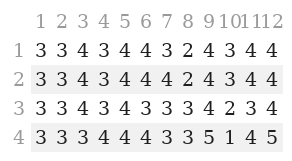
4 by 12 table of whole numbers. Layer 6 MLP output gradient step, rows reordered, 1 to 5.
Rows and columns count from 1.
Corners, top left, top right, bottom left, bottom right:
3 4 3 5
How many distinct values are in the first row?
3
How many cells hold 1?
1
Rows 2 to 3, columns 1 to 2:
3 3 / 3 3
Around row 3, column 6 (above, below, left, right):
4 4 4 3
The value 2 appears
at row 1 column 8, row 2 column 8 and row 3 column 10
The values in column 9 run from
4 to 5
